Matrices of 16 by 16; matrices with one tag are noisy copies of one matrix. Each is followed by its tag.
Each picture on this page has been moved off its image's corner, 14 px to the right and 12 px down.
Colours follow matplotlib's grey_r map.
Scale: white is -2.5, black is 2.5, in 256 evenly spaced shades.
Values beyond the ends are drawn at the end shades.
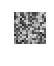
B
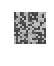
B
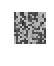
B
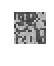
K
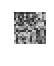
K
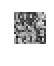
K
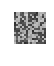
B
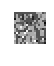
K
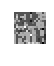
K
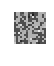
B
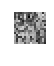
K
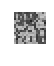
K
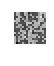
B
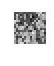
K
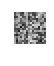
B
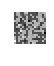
B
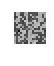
B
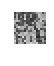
K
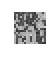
K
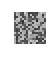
B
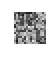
K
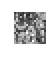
K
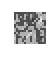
K
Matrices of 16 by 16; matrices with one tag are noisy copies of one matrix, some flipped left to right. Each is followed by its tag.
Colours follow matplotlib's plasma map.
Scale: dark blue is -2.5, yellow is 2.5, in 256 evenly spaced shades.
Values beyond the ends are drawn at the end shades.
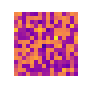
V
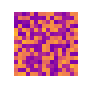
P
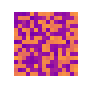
P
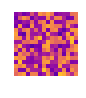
P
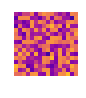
P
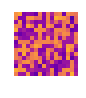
V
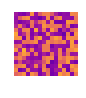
P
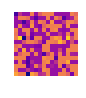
P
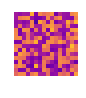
P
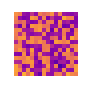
P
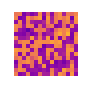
V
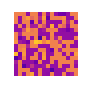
V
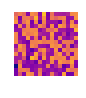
V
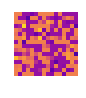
P
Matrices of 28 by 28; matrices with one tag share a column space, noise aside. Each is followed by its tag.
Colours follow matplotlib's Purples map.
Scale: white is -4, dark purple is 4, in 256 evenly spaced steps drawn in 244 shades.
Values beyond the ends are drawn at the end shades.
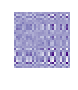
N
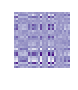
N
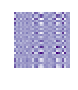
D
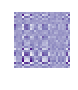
N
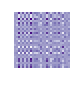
D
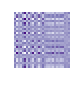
D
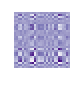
N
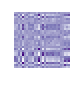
N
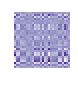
N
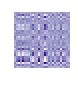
N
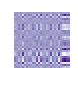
N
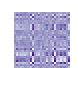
N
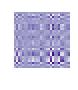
N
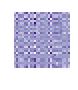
D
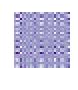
D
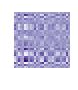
N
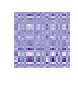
N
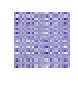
D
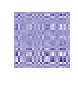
N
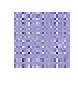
D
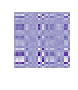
N
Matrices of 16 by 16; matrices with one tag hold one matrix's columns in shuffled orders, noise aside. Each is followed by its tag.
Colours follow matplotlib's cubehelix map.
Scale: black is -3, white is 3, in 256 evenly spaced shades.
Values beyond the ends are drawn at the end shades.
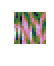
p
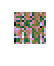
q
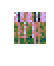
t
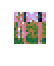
t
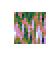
p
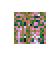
q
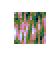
p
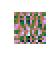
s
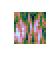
p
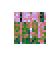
t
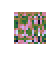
s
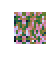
s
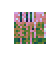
t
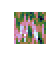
p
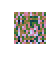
s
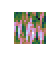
p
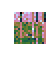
t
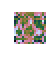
s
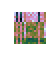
t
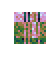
t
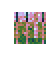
t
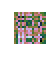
q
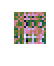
q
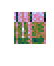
t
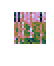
t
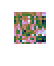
s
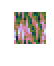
p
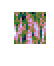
p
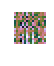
q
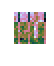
t
